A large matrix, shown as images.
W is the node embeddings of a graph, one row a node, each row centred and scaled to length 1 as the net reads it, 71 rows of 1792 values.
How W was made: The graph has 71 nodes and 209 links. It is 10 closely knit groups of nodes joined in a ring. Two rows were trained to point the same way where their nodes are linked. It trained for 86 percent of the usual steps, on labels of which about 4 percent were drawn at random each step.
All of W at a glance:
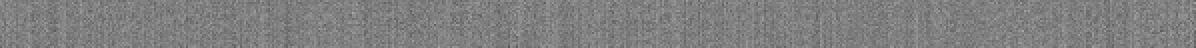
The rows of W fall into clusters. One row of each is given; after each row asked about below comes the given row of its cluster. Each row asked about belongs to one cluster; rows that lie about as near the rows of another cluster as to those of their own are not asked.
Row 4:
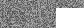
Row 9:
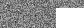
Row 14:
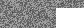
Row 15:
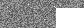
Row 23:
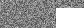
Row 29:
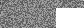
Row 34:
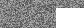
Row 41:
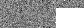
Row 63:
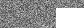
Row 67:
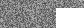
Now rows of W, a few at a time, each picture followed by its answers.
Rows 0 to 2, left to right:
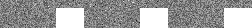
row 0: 23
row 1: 41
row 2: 29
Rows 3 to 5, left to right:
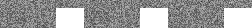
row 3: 4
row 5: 34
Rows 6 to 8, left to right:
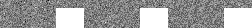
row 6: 41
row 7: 23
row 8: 34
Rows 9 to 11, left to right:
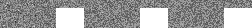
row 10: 63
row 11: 15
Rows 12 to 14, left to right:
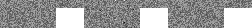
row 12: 4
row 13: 67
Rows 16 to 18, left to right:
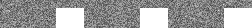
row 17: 41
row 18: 67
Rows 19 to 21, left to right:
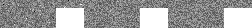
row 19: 23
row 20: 41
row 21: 9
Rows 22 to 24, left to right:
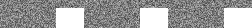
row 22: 9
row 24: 9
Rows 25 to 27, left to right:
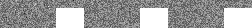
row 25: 23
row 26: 63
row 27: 29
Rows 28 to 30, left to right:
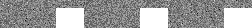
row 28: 23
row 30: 63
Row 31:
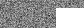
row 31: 63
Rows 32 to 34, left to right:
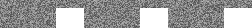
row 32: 34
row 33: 14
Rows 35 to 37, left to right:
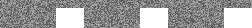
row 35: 34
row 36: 15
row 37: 4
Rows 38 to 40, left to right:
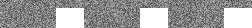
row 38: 15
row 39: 67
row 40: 29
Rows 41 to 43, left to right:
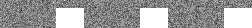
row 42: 14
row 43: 34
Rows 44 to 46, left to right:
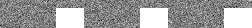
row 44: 34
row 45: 63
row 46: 67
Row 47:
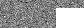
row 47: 63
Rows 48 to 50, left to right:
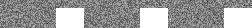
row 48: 9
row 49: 23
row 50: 9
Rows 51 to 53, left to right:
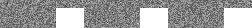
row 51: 34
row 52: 15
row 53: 15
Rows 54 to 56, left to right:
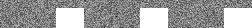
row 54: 23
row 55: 15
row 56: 9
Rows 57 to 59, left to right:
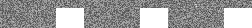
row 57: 63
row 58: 14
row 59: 9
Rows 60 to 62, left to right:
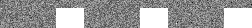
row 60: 67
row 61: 15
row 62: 41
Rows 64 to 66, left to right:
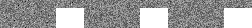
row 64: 63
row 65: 67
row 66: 14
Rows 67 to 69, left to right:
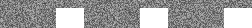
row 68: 9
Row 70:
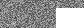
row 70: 15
